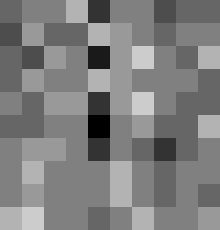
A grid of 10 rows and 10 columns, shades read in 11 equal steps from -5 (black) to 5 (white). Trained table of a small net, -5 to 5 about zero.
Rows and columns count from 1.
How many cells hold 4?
0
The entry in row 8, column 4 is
0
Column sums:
-4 5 2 2 -15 8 8 -9 -5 1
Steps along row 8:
up down same same up down down up same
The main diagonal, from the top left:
-1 1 1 0 -3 0 -1 -1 0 1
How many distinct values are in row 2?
5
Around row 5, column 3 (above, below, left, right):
0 0 -1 1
